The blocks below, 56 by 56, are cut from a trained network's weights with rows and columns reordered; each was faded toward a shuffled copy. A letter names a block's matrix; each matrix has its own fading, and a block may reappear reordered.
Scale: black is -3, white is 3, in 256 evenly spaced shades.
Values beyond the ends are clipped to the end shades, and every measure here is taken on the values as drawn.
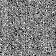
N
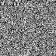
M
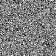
M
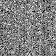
N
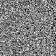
M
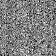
N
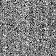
N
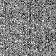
N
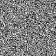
M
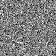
M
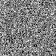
M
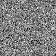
M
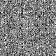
N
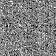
N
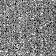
N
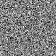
M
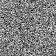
M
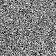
M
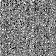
N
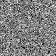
M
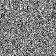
M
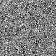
M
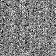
N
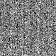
N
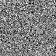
M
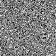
M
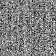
N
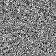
M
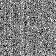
N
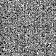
N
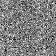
N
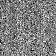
N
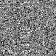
M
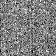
N
